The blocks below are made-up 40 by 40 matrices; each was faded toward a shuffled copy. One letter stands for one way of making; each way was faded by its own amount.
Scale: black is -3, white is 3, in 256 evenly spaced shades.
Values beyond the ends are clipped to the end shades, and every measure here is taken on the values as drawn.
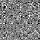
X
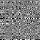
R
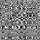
R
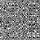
X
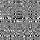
R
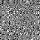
X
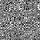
X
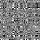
R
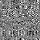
X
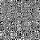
X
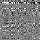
R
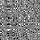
X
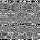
R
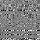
R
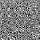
X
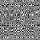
R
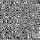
X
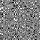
X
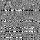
R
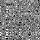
X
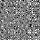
X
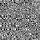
X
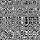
R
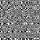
R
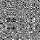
X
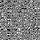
X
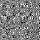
X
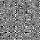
X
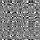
R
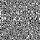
X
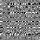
R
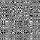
R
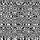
R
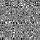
X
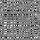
R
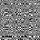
R
